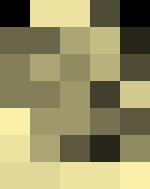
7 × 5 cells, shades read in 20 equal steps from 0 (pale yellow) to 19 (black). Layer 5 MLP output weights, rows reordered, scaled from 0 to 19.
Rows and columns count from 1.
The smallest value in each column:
0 1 1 1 0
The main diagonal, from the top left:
19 11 8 14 12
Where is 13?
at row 1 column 4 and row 3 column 5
